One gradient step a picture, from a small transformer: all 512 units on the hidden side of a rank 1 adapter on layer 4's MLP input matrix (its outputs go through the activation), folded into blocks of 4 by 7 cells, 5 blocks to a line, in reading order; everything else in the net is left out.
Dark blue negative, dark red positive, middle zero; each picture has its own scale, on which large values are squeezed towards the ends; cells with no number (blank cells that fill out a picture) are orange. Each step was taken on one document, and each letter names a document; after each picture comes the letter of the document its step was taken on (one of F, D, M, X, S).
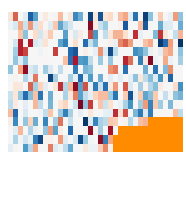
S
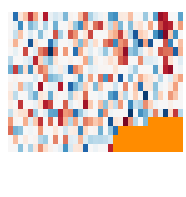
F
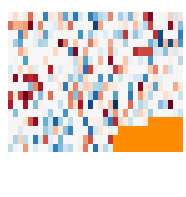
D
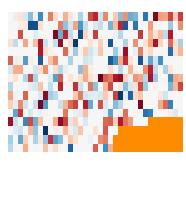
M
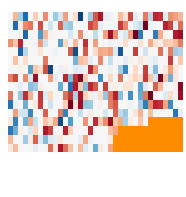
D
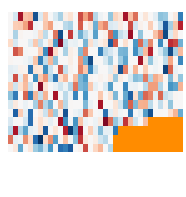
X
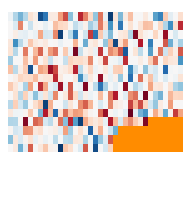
F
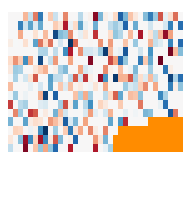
M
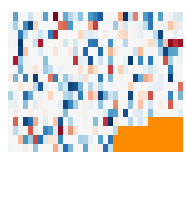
D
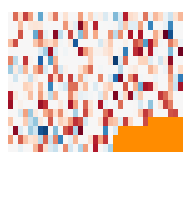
M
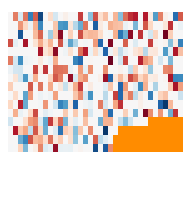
M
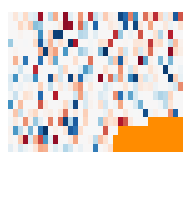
M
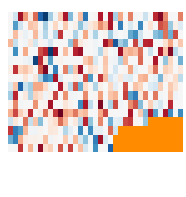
F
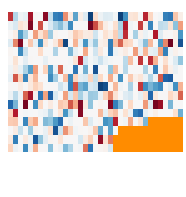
S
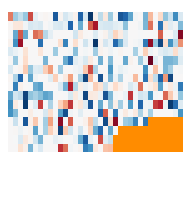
S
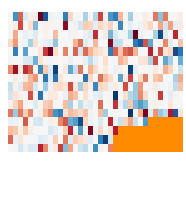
F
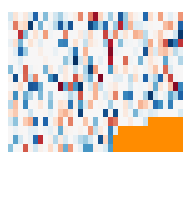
S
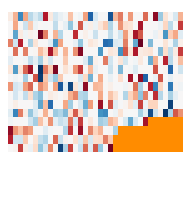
X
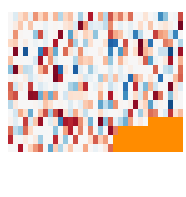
X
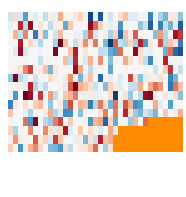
S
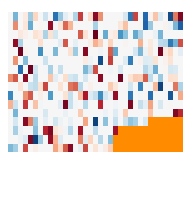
D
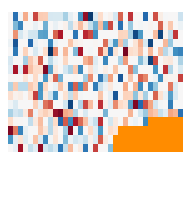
F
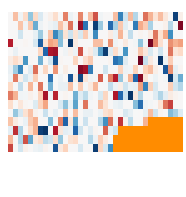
M
